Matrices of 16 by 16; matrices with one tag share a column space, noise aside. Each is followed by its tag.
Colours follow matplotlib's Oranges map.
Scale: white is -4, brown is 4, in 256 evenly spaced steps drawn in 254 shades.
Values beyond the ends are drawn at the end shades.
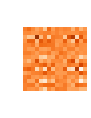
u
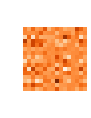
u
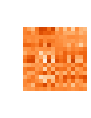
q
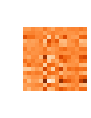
u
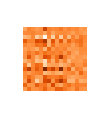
u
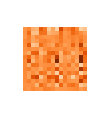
q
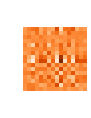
q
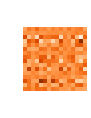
u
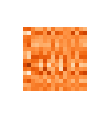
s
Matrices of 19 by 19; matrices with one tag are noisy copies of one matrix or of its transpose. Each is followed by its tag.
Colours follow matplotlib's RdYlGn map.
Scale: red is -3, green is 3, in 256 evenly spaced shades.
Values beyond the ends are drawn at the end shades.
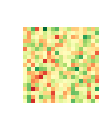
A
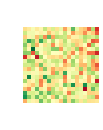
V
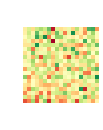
V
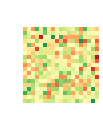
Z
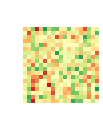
A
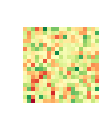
A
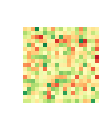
Z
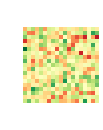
A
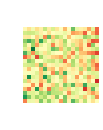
V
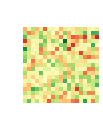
A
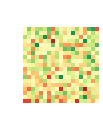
V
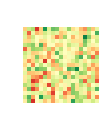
A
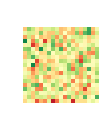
Z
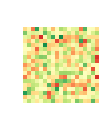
Z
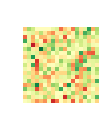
Z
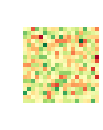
Z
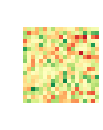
A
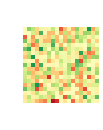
Z
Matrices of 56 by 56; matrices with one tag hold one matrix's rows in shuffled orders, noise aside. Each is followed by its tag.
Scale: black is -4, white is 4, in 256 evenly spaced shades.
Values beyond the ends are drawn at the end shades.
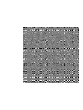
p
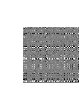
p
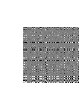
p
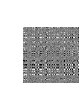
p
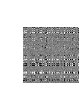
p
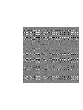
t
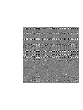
t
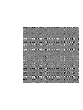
p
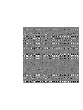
t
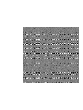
t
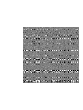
t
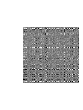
p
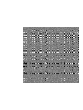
p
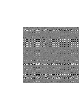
t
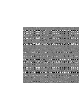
t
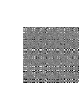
p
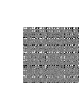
p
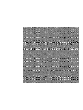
t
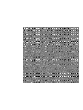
t
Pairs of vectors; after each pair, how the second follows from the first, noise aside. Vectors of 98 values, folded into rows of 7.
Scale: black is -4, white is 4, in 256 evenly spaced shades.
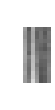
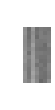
shrunk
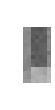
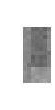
shrunk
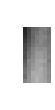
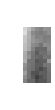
negated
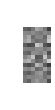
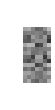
negated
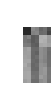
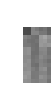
shrunk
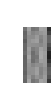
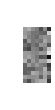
sign-scrambled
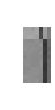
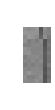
shrunk
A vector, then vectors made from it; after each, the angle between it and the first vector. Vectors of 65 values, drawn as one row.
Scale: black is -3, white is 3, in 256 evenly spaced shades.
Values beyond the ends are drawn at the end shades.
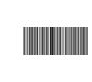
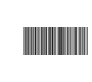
orthogonal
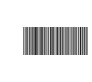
partly aligned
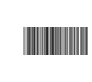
partly aligned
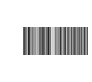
orthogonal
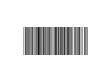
partly opposed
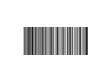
orthogonal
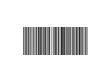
nearly opposite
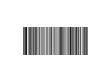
orthogonal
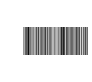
partly opposed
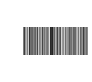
nearly parallel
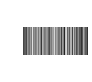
partly opposed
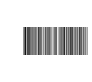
partly opposed
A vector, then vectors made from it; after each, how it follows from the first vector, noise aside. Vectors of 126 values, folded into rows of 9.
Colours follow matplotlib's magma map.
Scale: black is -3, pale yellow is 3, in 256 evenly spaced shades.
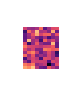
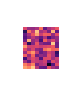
copied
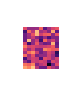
copied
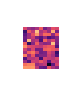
copied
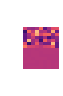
partly zeroed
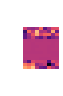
partly zeroed
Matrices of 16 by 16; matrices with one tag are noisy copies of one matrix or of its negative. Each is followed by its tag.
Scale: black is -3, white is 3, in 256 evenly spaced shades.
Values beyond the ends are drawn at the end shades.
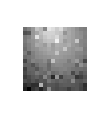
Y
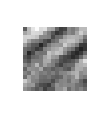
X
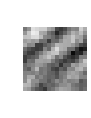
X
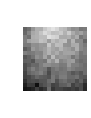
Y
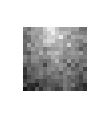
Y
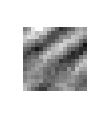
X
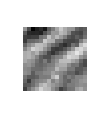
X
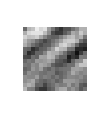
X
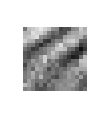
X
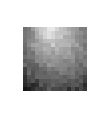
Y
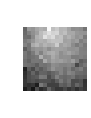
Y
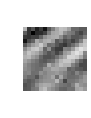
X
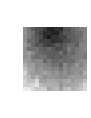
Y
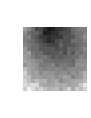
Y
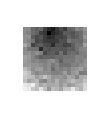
Y
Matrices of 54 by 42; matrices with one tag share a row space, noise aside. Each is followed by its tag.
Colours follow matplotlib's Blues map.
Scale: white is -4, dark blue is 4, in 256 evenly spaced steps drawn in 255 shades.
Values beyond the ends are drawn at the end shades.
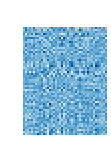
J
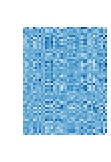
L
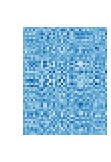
J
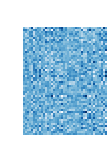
L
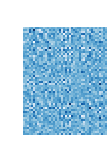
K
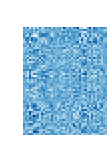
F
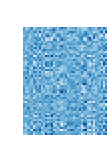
L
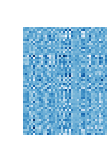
K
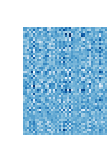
K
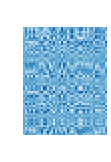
J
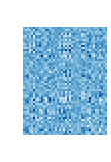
K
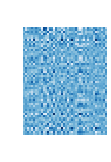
J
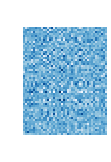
J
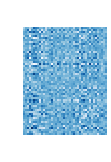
F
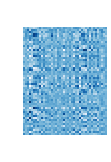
F
